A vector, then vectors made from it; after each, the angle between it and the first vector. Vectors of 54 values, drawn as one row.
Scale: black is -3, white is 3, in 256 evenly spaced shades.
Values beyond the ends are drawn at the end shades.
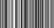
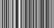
partly aligned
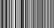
partly aligned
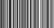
orthogonal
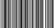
partly aligned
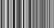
partly opposed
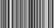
orthogonal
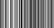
partly aligned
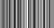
partly opposed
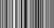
nearly parallel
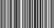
orthogonal
